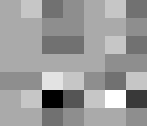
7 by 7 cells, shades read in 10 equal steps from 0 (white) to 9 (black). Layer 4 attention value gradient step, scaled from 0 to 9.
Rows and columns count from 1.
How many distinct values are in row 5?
4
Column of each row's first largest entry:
3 3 3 6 6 3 3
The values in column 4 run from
2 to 6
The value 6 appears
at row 6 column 4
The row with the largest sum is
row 6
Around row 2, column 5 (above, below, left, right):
3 3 4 3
